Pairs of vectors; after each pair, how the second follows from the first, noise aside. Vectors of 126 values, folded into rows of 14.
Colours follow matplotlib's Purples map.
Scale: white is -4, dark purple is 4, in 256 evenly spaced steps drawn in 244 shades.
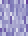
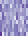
reversed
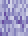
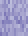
shrunk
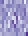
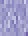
shrunk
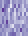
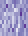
reversed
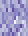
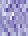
reversed
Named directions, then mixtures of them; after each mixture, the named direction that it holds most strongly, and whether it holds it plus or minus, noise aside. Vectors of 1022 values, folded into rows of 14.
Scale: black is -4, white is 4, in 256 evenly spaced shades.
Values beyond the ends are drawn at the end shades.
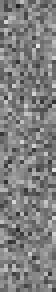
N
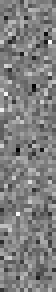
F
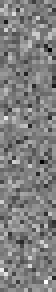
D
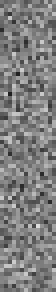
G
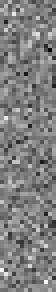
D, plus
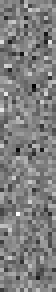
F, plus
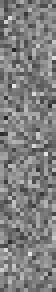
N, plus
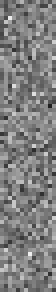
N, plus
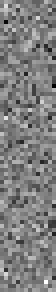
D, plus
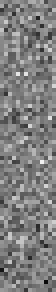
D, minus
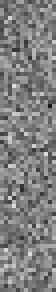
G, plus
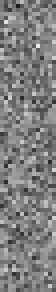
N, plus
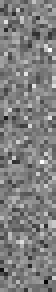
D, minus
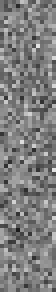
N, plus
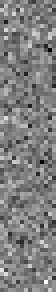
D, plus
